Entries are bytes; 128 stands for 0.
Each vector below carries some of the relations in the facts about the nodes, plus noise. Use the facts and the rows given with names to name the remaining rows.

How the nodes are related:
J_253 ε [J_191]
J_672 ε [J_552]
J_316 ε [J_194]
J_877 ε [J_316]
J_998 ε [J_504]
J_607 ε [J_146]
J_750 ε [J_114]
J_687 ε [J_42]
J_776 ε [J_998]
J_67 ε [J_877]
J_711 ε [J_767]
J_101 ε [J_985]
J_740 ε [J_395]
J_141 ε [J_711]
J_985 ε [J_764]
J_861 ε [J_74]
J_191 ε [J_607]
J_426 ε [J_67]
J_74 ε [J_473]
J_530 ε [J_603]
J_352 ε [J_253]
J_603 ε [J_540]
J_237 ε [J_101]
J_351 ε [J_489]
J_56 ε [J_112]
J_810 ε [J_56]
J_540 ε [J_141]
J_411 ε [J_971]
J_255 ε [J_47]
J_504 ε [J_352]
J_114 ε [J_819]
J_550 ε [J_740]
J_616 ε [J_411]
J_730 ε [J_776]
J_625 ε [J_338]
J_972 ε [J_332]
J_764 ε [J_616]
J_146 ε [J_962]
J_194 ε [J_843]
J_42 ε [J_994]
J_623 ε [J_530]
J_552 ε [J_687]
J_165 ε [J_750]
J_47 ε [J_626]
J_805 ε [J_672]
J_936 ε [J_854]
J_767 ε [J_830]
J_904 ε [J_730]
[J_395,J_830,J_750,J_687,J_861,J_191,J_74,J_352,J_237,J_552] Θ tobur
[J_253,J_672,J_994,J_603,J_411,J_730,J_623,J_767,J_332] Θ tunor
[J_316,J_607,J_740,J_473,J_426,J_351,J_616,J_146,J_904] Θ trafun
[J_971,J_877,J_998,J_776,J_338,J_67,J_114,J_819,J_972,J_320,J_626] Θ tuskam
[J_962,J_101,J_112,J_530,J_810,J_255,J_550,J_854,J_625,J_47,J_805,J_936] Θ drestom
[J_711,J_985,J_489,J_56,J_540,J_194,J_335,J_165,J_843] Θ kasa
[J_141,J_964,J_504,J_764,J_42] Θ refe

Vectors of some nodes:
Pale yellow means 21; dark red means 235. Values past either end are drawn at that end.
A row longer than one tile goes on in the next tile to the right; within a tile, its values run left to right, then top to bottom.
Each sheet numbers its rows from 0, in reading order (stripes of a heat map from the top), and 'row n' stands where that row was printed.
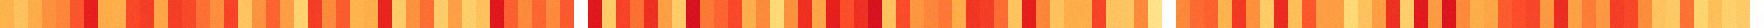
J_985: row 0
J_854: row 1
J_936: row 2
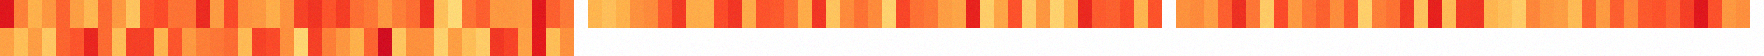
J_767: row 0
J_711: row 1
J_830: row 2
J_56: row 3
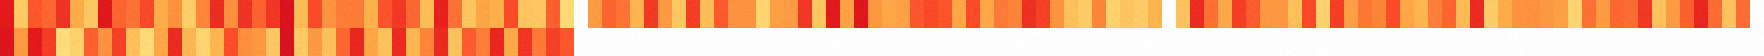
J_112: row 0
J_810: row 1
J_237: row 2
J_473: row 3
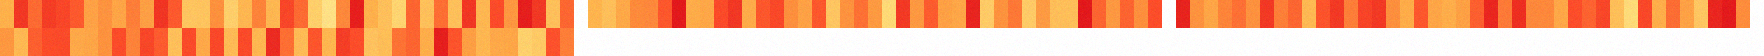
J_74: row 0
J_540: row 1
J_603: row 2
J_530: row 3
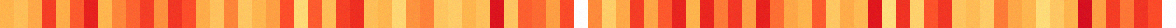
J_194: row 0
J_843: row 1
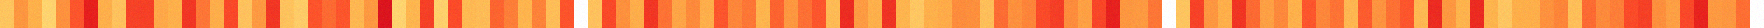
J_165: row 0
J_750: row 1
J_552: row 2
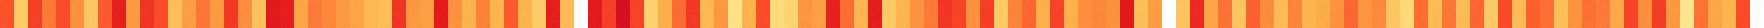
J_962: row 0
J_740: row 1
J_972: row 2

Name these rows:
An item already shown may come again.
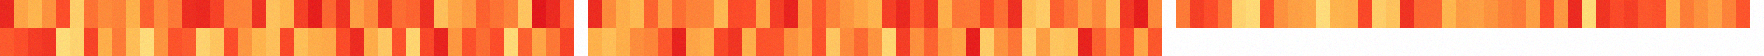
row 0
J_730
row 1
J_672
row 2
J_616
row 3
J_316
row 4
J_335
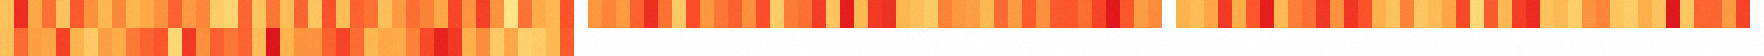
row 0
J_972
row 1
J_830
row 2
J_194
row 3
J_805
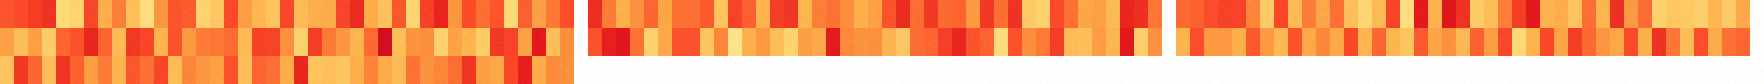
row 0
J_316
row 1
J_411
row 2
J_550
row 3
J_56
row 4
J_351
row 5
J_320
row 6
J_191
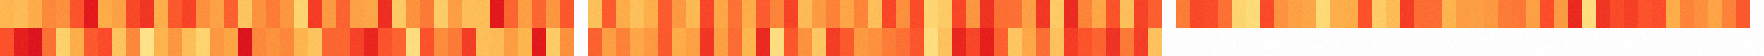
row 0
J_540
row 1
J_114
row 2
J_616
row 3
J_351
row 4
J_338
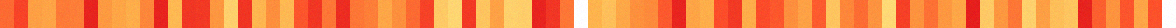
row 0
J_623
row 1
J_335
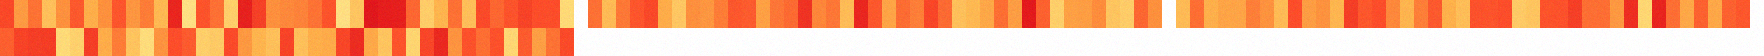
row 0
J_626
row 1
J_101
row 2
J_776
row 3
J_316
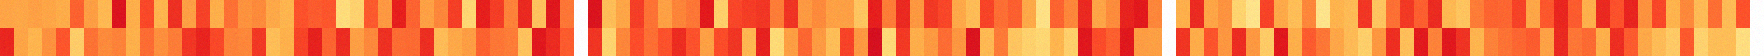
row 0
J_819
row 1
J_332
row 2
J_904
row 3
J_730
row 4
J_489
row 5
J_47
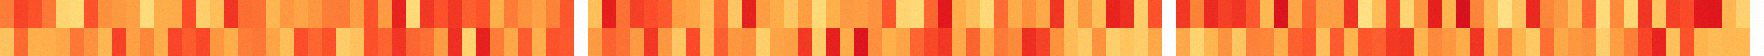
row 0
J_616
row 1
J_861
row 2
J_395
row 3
J_998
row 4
J_625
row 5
J_42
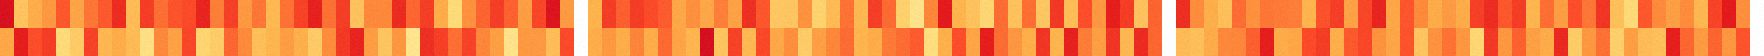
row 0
J_994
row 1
J_74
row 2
J_253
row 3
J_426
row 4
J_971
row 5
J_540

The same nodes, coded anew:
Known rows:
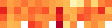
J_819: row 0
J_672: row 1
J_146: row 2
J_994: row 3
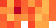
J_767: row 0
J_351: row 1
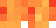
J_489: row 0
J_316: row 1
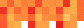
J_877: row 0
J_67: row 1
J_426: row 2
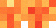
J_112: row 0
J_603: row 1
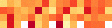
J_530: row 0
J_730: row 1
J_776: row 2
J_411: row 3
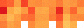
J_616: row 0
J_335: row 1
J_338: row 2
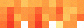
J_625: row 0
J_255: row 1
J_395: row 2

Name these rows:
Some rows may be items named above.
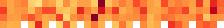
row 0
J_489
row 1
J_101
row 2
J_237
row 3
J_42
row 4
J_540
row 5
J_473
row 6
J_672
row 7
J_767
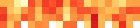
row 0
J_191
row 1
J_711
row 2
J_830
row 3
J_530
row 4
J_101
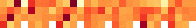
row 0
J_504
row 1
J_971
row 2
J_504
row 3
J_332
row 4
J_165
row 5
J_253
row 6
J_972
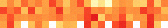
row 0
J_603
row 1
J_540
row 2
J_843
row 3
J_962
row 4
J_805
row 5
J_623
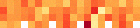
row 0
J_194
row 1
J_861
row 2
J_47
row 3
J_904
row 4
J_47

